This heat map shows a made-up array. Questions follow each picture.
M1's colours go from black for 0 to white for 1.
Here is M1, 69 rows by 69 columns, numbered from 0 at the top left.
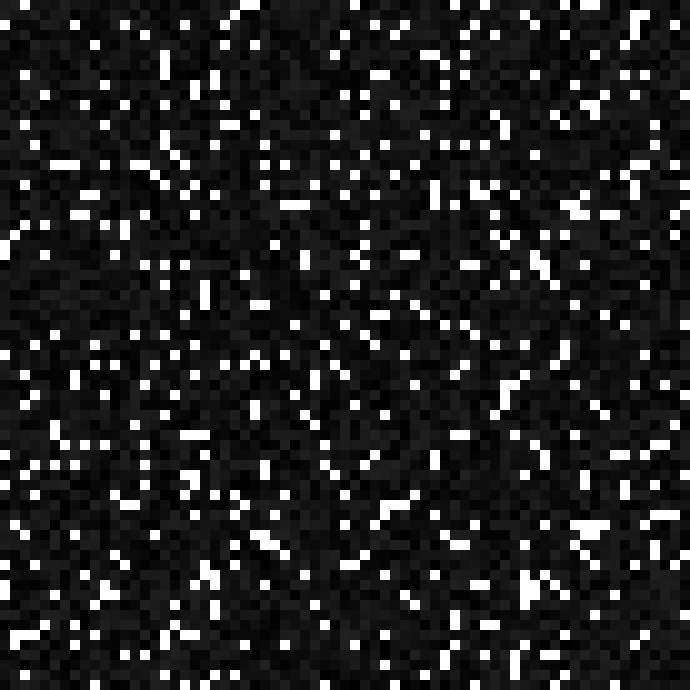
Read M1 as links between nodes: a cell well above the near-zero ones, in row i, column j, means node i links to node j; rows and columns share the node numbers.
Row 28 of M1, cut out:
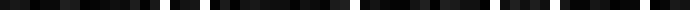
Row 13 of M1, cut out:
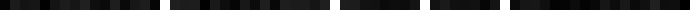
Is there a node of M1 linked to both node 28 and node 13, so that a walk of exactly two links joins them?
yes
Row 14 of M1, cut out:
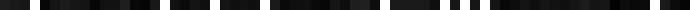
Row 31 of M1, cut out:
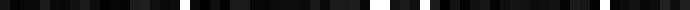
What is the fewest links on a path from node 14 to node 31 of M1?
2
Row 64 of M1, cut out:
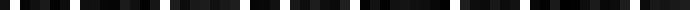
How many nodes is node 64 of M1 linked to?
9
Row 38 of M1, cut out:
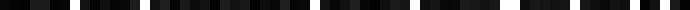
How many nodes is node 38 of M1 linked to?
9
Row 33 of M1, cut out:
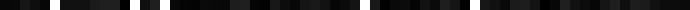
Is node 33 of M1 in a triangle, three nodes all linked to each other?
yes
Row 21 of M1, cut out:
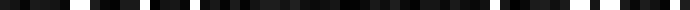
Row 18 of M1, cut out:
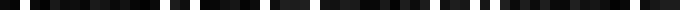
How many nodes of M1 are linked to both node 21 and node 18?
2
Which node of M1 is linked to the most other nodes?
node 16
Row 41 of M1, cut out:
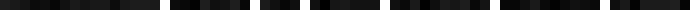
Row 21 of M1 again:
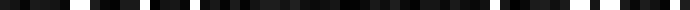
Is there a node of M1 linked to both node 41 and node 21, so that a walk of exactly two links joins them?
yes
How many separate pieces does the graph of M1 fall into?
1
